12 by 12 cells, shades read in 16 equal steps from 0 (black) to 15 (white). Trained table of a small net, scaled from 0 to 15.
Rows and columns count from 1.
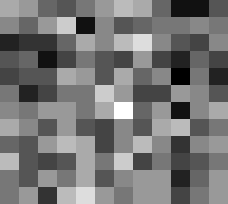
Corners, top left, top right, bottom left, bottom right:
10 5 7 9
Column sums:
85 70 67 96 96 86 108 92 89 49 73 82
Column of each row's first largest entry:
7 4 8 8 4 6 7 10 4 7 5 5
